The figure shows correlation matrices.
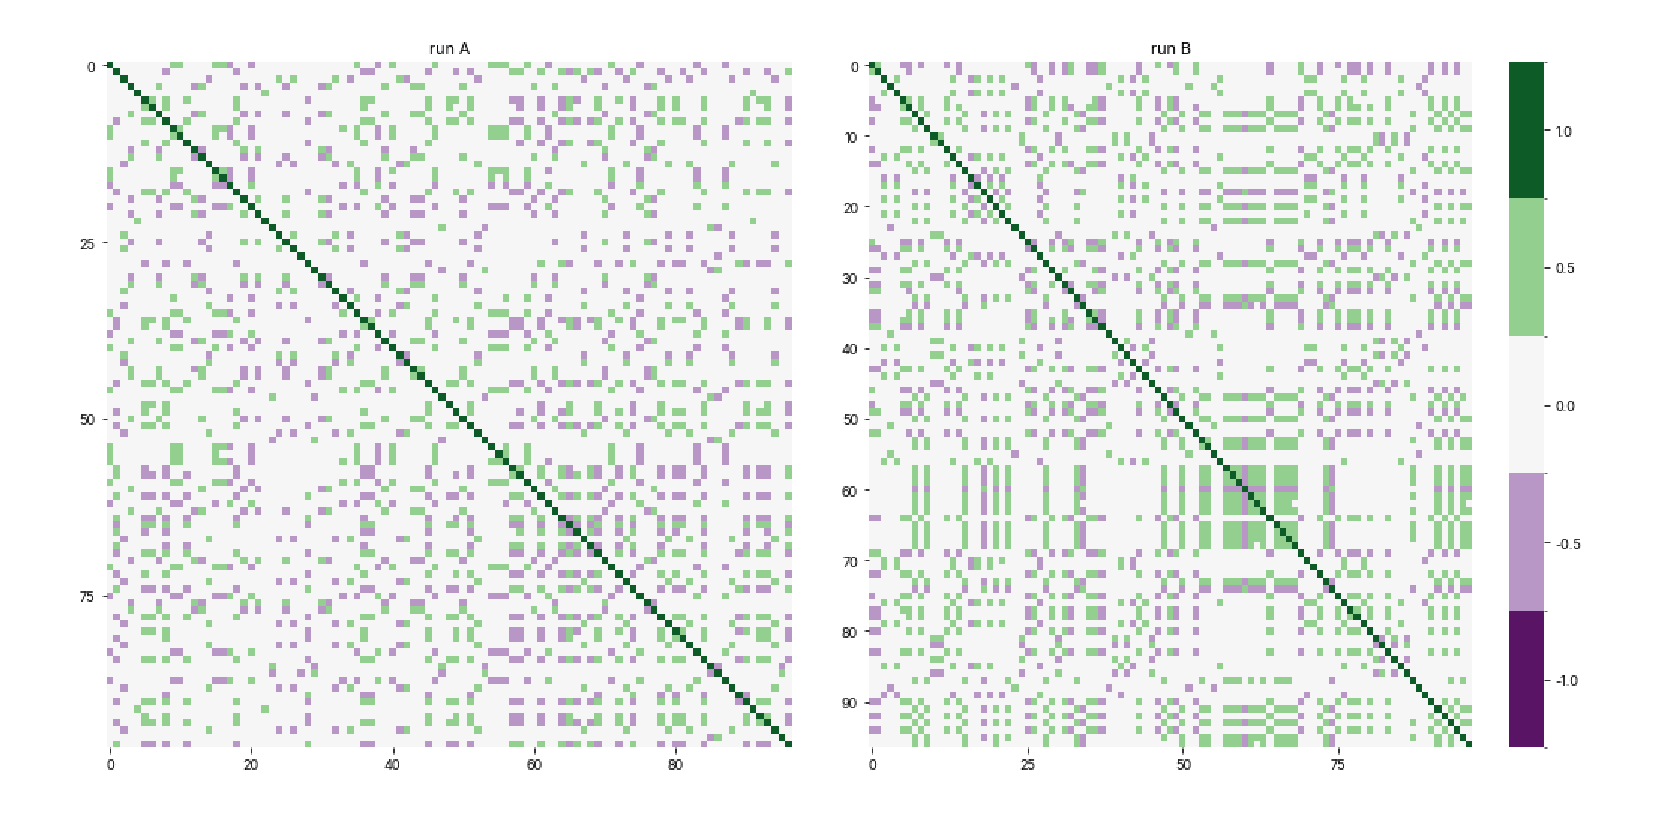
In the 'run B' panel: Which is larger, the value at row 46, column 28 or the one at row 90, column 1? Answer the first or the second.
the first
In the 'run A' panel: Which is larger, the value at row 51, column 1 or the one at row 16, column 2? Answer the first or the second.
the second
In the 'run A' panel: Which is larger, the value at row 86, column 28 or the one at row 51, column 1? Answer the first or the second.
the first
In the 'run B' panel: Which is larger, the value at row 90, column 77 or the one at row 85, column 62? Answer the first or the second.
the first
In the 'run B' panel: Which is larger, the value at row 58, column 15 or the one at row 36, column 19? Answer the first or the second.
the first
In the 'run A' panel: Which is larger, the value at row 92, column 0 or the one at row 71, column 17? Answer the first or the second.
the first
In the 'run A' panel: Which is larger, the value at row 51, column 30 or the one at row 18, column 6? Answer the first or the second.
the second
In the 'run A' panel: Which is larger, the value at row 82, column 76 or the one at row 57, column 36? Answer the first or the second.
the first
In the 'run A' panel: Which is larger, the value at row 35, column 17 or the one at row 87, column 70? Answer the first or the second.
the second
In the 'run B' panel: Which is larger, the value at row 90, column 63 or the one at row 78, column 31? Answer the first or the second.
the second
